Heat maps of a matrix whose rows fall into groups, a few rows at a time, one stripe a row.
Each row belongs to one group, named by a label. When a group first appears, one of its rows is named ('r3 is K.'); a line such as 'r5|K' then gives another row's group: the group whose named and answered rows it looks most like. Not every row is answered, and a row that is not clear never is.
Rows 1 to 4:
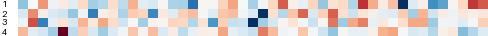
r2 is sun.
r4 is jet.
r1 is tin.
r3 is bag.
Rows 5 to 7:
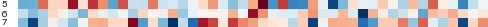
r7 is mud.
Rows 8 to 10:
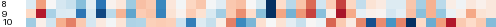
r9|sun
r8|sun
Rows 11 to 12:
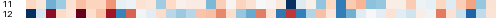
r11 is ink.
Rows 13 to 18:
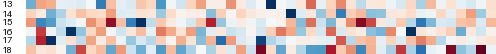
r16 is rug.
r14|ink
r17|bag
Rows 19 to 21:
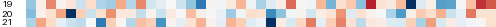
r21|sun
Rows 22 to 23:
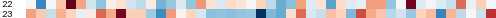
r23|bag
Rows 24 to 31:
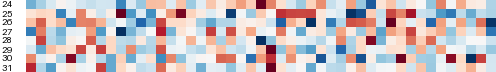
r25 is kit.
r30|jet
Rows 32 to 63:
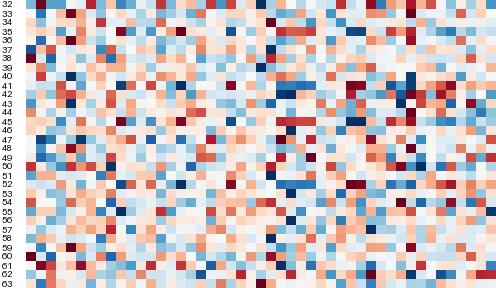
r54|jet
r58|sun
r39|bag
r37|sun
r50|jet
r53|ink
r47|mud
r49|mud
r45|kit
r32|bag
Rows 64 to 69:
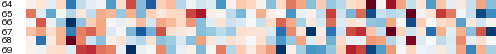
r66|rug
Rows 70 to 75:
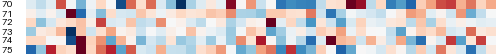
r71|jet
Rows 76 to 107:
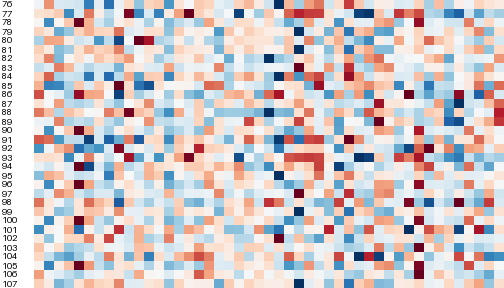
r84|sun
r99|ink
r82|bag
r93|kit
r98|jet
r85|mud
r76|sun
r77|kit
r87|tin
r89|tin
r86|jet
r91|sun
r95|sun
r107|ink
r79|ink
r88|bag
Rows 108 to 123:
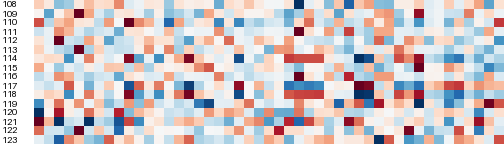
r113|jet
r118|kit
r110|bag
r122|jet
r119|tin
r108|ink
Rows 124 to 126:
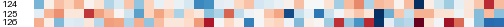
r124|tin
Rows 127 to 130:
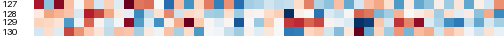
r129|kit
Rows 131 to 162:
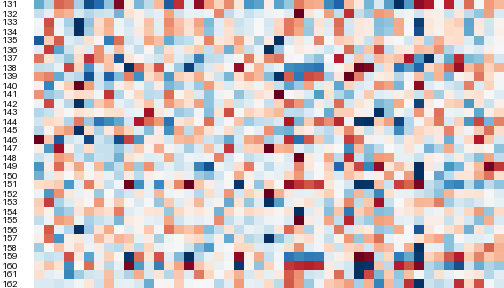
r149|tin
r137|jet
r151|kit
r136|bag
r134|rug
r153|bag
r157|bag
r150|tin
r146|sun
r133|rug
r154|ink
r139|sun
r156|rug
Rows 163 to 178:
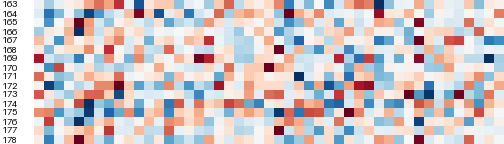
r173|jet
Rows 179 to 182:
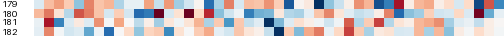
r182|sun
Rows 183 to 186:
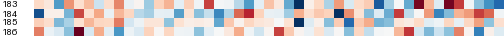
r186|jet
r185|ink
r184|tin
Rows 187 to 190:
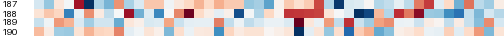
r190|ink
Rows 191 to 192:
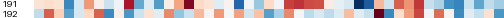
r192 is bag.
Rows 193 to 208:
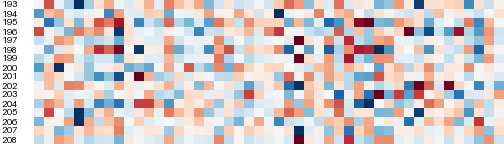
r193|rug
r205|rug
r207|ink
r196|jet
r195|mud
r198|mud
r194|sun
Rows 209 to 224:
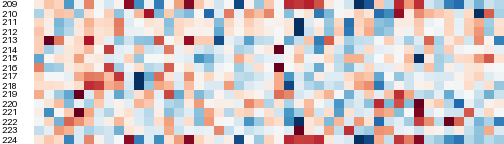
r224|kit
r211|ink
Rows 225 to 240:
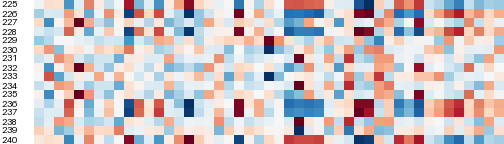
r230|bag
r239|ink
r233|bag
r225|kit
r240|kit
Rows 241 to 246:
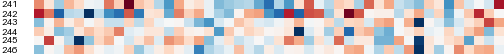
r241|bag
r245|rug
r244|ink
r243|tin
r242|sun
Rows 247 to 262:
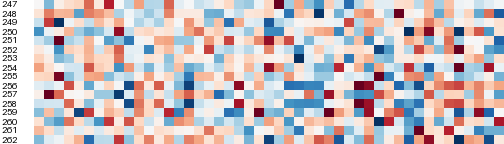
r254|jet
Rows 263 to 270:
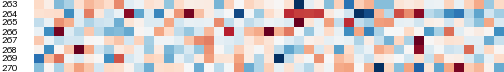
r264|kit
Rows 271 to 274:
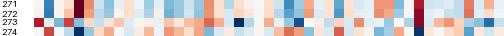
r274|rug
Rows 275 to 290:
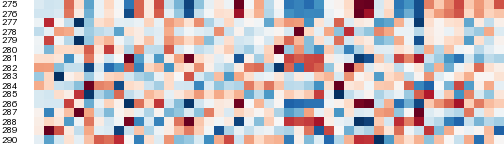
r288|kit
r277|rug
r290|mud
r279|rug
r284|jet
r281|kit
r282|sun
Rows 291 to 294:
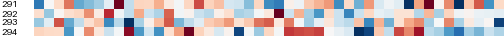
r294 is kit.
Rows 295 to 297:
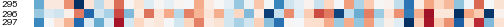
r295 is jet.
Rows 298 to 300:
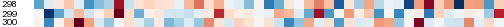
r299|mud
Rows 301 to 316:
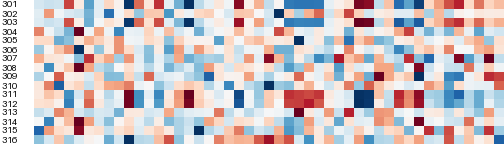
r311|kit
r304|jet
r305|ink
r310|bag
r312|kit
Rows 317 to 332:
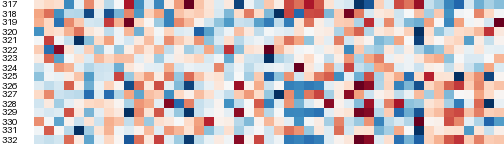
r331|rug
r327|sun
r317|kit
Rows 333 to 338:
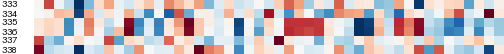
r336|kit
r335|kit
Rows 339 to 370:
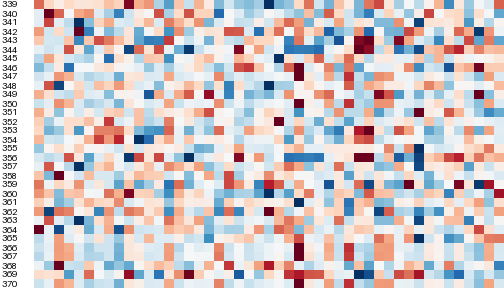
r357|rug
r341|rug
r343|mud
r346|tin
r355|tin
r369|kit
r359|jet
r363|rug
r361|ink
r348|bag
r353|mud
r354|mud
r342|jet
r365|tin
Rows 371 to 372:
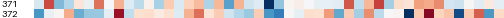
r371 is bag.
